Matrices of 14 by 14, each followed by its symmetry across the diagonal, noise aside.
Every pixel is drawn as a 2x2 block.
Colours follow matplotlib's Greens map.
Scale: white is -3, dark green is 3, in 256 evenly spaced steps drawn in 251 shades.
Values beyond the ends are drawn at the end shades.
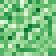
symmetric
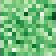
neither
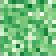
neither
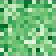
symmetric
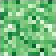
neither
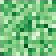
symmetric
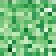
antisymmetric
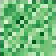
symmetric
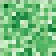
symmetric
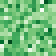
antisymmetric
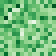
symmetric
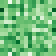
antisymmetric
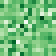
antisymmetric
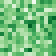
neither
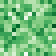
antisymmetric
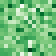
neither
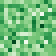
antisymmetric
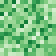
symmetric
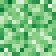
symmetric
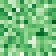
antisymmetric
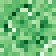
symmetric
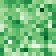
antisymmetric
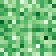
antisymmetric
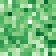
neither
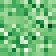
antisymmetric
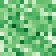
neither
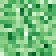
neither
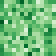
neither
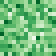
neither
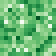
symmetric
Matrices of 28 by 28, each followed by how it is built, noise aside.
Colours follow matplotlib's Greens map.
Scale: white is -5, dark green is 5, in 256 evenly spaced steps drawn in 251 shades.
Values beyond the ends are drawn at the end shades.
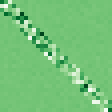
banded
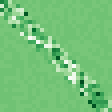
banded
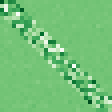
banded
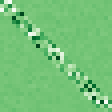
banded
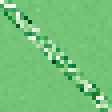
banded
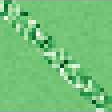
banded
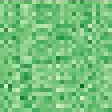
low rank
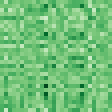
low rank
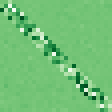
banded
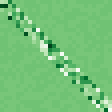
banded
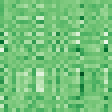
low rank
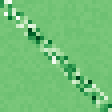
banded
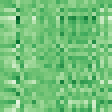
low rank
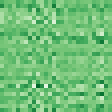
low rank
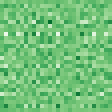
low rank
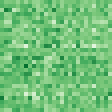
low rank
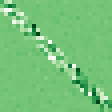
banded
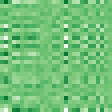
low rank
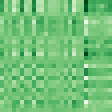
low rank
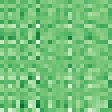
low rank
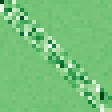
banded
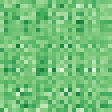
low rank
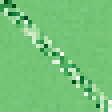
banded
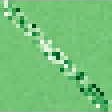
banded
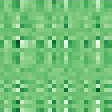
low rank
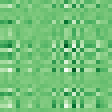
low rank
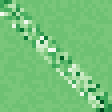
banded
